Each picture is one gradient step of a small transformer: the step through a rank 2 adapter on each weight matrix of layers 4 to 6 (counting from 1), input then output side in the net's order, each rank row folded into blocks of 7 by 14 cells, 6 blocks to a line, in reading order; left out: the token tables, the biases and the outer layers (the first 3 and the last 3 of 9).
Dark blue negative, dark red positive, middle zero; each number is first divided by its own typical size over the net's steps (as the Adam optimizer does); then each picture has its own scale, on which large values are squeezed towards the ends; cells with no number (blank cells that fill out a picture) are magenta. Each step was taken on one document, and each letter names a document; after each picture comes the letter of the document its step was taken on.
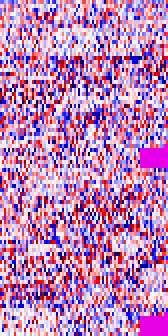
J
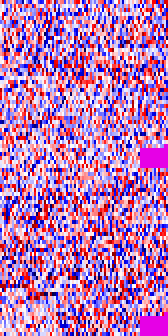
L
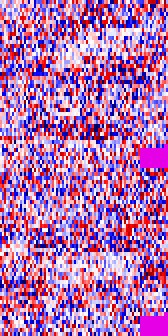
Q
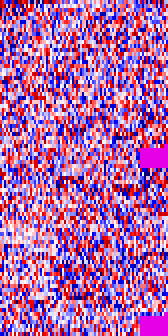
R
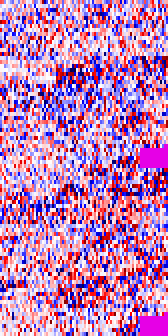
L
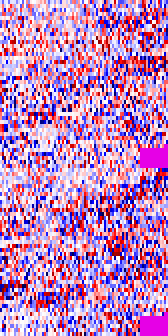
J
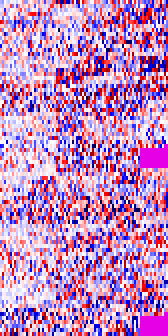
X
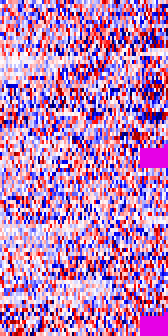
X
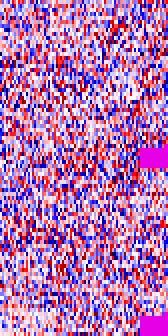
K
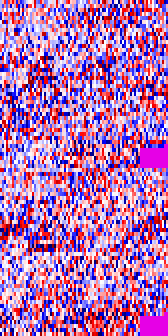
X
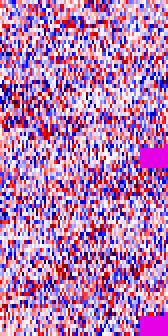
K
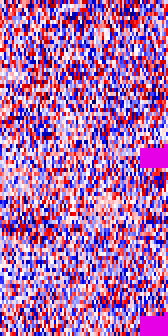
X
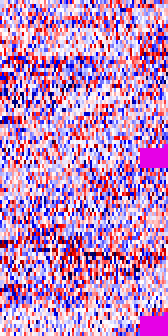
J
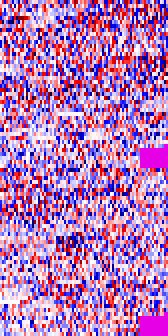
L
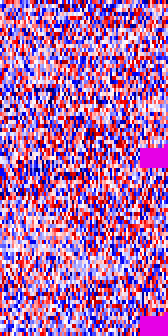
Q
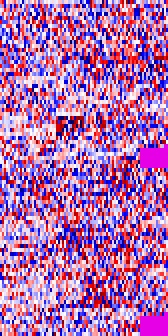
Q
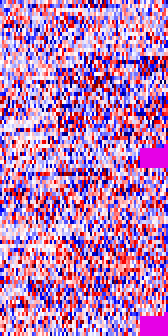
L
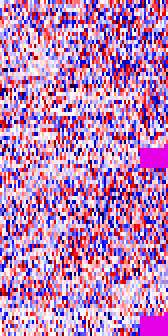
J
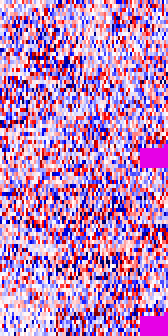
K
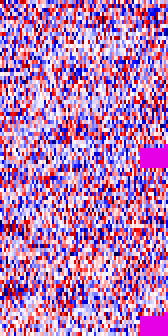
J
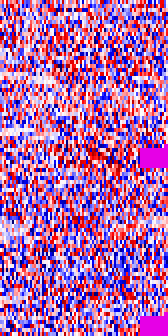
R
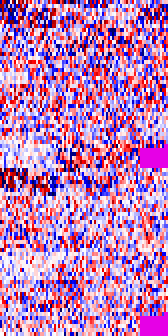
X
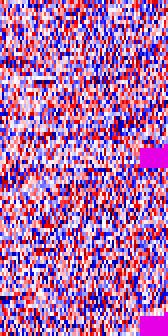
R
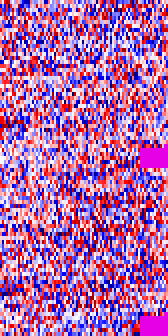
Q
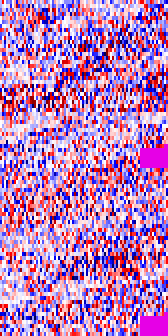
X
